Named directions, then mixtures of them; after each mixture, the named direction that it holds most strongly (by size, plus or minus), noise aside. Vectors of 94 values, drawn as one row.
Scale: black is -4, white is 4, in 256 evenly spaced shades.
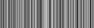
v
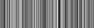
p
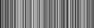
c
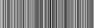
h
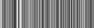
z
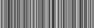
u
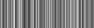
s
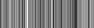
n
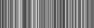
s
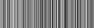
h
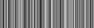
v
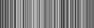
c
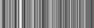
z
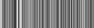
z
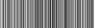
h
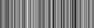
n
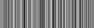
u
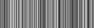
p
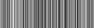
h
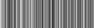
u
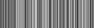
v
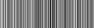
h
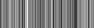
n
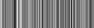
z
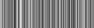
z
